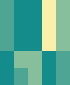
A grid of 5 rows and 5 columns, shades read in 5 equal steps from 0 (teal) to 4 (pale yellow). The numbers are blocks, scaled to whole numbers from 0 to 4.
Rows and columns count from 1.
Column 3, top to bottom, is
0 0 0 2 2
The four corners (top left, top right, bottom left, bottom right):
1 2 0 1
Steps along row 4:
up same down up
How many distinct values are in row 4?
3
